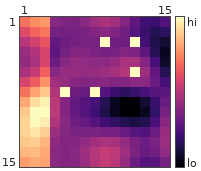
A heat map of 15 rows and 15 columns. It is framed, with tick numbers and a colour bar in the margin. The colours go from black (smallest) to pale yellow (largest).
Seam: vertical, 20% of the way across, the left part higher. Lone odd cells: 5, each higher than its neighbours. Calmest part: bottom middle.
